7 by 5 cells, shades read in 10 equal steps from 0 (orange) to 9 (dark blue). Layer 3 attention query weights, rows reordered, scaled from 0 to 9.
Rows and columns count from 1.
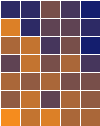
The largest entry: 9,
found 2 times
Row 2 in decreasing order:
8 8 6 6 1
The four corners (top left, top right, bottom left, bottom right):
8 9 0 3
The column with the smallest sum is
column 1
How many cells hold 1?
2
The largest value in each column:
8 8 7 7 9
